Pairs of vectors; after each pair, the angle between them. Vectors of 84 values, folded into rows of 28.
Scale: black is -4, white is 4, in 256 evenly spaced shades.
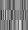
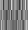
orthogonal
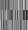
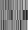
nearly parallel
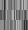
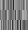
orthogonal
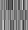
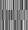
nearly opposite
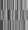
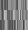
partly aligned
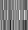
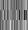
nearly opposite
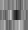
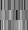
partly aligned
